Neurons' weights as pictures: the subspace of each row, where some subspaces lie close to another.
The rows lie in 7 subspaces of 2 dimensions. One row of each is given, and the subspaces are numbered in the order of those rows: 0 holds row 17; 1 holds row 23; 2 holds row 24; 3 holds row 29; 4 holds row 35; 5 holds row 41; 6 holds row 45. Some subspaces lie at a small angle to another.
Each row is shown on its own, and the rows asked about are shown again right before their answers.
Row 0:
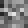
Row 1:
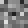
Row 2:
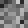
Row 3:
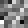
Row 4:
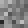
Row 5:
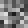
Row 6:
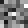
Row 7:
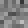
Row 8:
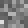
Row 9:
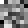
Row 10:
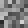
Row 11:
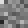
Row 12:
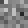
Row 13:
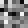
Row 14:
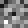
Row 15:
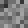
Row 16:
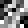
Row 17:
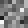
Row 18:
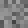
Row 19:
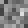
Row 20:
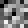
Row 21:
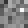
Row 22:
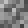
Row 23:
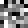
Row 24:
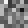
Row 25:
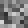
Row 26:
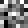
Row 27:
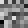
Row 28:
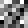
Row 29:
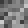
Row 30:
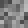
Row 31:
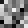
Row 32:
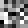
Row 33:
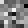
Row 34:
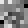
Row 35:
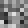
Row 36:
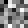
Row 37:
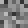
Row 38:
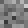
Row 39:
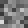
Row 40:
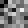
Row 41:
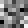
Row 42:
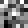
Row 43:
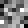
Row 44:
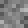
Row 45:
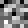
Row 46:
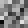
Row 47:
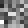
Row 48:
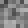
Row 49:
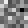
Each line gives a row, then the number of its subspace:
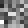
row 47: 5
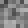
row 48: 1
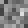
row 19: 4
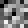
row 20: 6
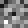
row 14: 6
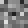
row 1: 5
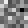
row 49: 2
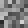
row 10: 0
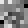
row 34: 3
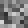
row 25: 4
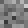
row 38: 6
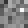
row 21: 2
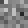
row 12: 4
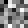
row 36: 2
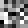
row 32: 4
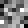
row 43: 5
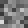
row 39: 5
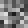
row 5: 4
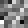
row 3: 0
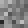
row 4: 3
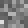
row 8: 5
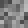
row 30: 3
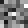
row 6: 6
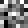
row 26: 1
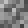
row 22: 6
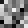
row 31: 4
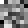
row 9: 3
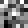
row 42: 1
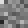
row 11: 3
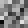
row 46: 0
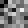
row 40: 2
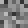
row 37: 1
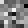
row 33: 6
